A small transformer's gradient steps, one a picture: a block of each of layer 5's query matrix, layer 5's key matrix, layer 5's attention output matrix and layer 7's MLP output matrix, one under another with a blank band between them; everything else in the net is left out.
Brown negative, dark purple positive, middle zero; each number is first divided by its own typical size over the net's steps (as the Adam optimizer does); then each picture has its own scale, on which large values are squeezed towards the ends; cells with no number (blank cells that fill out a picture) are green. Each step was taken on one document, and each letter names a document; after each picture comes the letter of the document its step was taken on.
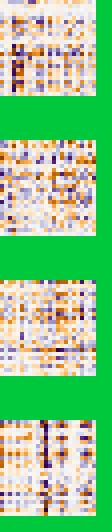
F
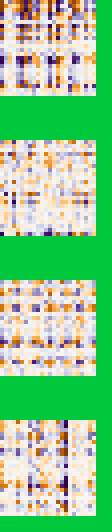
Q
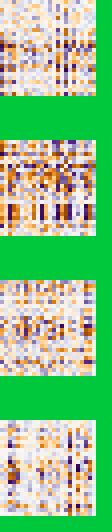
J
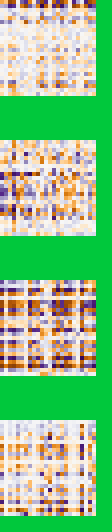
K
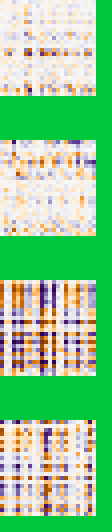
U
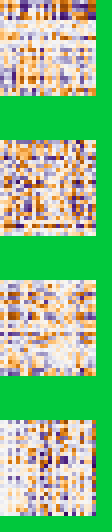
K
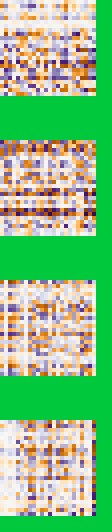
K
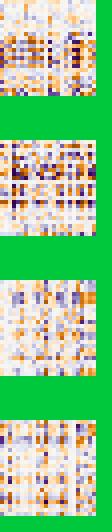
F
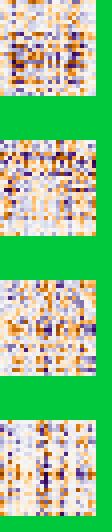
F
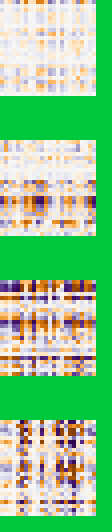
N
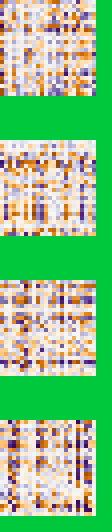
J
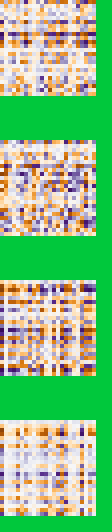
K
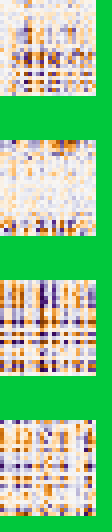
U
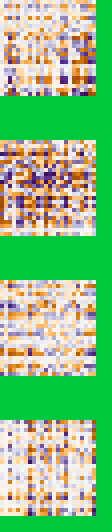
K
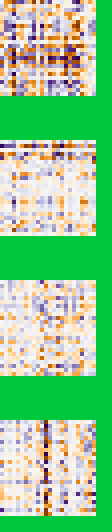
F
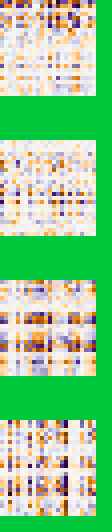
Q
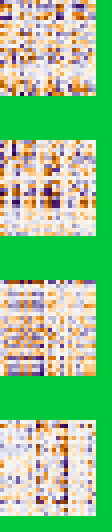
Q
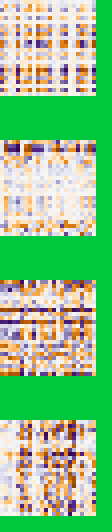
N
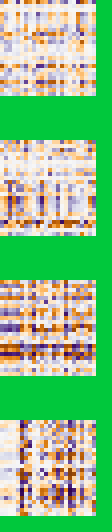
N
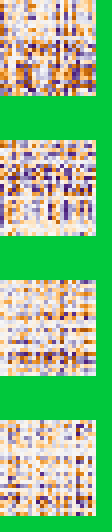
J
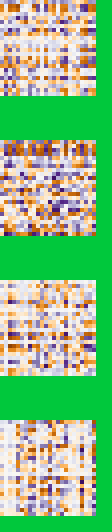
K
